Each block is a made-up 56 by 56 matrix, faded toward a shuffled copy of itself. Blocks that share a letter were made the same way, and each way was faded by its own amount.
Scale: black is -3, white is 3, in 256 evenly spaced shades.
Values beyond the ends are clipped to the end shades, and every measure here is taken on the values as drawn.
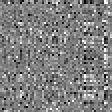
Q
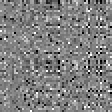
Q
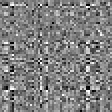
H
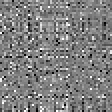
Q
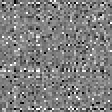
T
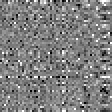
Q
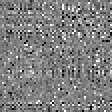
T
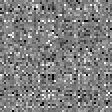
T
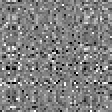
T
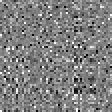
T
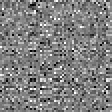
T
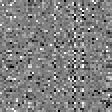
Q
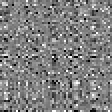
Q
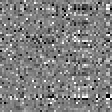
T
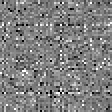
T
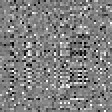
Q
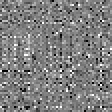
T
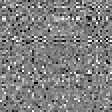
T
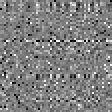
T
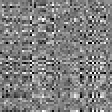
H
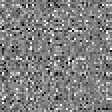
T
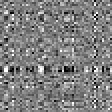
H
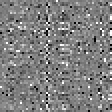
Q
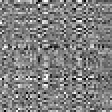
H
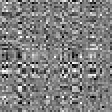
H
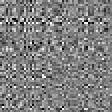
H
